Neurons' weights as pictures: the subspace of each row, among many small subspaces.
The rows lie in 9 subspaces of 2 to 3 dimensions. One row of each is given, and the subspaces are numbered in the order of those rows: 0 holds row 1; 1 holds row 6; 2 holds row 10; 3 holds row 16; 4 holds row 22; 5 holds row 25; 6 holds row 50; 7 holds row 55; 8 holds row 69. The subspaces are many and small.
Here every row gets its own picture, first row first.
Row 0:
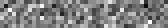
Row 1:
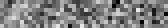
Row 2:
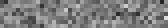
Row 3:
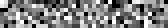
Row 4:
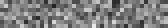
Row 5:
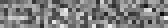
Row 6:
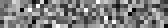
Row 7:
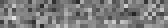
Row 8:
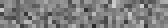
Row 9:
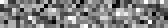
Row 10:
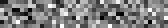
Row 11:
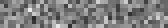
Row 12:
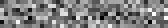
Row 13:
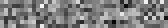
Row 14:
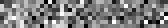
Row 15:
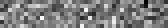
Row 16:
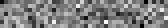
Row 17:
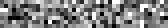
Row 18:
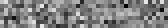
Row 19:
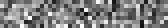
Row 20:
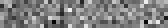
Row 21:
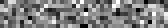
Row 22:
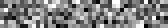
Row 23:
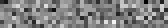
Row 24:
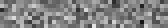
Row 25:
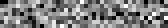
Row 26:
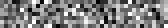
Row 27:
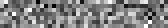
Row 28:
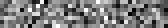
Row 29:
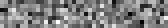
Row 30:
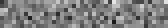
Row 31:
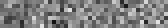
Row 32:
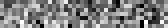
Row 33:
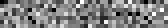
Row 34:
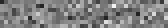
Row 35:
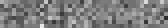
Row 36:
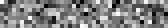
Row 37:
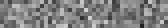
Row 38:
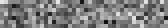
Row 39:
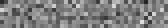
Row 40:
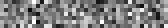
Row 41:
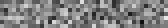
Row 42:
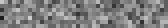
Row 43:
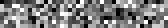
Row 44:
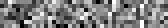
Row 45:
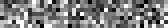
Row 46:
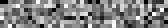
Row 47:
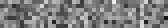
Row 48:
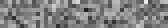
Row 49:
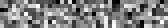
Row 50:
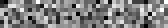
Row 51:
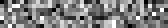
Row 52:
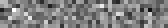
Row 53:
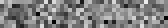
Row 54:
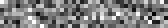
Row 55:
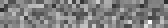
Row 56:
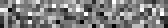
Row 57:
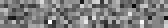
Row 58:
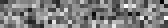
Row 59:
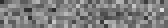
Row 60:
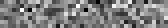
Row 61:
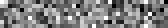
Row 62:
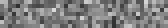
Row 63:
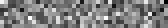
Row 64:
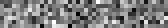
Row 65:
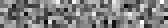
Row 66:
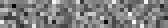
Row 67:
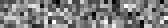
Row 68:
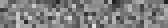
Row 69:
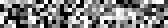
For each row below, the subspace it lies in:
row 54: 5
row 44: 8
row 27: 7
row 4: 4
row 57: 2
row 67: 5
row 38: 3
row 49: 5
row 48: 4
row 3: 6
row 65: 5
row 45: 1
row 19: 8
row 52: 2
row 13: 4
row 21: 0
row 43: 8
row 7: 4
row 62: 7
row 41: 2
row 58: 5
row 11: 1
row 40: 1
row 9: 0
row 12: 2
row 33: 3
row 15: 7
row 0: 7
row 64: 1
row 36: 0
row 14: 0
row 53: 8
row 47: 8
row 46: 7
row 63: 6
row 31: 0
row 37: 8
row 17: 2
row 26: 1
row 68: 6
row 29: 2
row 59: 3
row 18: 4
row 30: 6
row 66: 6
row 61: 6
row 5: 2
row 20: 0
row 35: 0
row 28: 1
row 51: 7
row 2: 5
